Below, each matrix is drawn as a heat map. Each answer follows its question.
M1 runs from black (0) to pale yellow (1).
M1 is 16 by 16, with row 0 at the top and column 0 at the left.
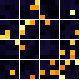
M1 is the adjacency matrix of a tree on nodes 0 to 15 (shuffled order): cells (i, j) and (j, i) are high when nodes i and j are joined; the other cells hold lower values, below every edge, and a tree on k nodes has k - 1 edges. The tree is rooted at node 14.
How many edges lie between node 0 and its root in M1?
7
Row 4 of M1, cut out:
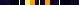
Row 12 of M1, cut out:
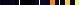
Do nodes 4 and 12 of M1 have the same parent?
no
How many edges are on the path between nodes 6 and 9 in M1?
2
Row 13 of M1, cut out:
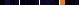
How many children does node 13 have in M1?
0
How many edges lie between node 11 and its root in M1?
1
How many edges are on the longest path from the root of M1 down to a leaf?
7
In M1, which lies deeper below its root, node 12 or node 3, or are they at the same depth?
the same depth
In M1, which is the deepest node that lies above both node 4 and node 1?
6
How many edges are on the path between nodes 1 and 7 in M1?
1
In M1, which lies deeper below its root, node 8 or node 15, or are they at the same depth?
node 15
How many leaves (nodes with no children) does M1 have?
7
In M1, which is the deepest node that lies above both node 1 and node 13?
12
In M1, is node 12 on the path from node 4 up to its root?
yes
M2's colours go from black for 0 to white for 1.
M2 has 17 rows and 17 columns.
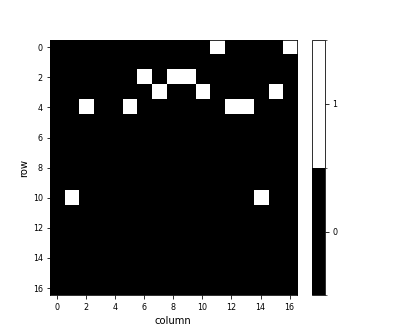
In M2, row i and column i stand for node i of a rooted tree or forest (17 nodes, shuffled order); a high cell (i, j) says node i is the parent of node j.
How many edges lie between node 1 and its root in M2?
2
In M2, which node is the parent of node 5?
4
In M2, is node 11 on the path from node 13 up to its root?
no
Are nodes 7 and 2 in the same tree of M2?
no
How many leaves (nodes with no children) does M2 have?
12
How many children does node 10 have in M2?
2
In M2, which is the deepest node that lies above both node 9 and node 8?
2
